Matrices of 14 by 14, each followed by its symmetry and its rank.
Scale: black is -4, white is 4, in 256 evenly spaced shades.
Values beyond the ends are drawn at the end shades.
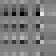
neither, rank one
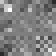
symmetric, rank three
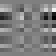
neither, rank one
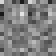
neither, rank two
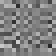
neither, rank two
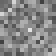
symmetric, full rank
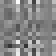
neither, rank two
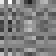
neither, rank two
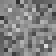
symmetric, full rank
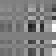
neither, rank one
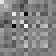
symmetric, rank three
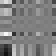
neither, rank one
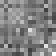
symmetric, rank three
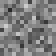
symmetric, full rank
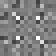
symmetric, rank three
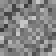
symmetric, full rank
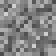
symmetric, full rank
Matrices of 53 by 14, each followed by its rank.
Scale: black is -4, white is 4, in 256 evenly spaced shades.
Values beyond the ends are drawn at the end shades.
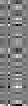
one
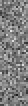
full rank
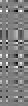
one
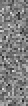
full rank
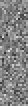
full rank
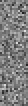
full rank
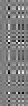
one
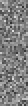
full rank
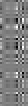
one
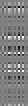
one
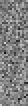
full rank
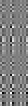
one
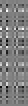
one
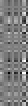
one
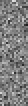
full rank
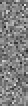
full rank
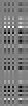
one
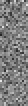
full rank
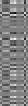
one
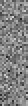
full rank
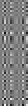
one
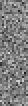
full rank
